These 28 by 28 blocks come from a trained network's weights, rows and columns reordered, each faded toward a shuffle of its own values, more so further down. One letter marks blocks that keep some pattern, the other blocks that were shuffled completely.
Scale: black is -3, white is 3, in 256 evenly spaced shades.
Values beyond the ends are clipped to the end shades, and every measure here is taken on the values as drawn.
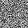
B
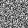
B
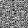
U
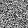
B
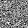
B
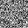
U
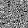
U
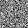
B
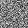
B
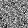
B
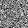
B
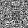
U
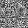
U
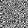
U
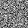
U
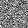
B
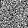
B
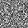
U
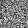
B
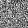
B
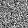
B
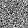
B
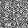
U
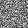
B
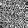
U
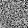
B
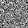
U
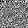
U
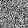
B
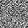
U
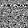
U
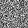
B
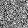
U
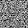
U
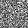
B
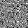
U
